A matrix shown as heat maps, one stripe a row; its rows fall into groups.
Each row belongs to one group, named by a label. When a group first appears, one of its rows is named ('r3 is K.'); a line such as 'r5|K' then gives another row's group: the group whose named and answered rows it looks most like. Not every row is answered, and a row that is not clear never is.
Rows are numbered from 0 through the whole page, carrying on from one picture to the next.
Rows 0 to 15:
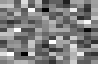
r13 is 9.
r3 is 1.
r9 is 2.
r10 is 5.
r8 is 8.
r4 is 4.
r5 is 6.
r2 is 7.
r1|8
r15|7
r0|8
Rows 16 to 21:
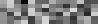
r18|7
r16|9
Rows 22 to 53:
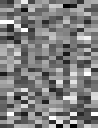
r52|2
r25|6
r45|4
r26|1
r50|4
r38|4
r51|5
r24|9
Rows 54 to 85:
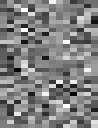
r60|9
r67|6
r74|2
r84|4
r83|5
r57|5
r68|6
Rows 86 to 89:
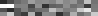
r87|8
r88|6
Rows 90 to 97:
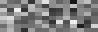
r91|7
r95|2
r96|4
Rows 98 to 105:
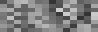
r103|1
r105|6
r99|1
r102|4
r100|2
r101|1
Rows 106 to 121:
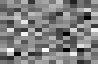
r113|4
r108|6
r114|8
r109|1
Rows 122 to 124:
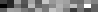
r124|5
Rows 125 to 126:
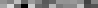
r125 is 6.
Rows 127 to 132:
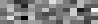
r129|4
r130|7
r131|9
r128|9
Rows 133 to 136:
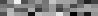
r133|5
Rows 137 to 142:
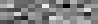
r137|2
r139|6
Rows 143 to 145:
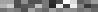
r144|2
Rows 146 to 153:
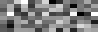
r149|4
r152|6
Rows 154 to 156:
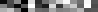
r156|9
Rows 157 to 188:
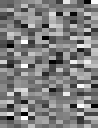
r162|5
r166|8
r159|9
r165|5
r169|4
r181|6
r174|2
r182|9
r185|9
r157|1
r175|8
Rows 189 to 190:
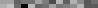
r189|2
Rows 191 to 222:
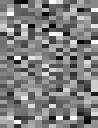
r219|4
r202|7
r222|5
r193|4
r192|8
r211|4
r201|4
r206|6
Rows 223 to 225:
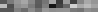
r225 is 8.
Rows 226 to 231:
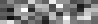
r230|6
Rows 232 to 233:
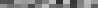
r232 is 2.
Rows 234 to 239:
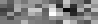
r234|1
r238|6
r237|5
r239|1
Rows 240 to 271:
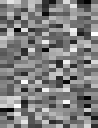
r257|2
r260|8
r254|6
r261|1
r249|8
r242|7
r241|7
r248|4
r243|8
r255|1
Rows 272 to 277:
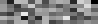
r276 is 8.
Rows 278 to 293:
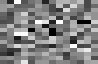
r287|5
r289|7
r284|8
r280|1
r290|6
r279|2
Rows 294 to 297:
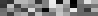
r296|7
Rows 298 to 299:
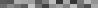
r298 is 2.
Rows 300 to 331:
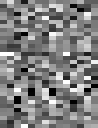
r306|2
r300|9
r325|5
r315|4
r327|5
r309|5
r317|9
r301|5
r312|6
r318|2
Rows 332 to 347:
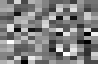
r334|2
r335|5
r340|1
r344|2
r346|1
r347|9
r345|1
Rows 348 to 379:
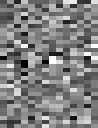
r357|4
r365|6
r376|8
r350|7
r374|5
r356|9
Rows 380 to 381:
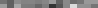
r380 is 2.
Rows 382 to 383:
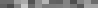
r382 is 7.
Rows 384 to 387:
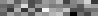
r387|5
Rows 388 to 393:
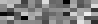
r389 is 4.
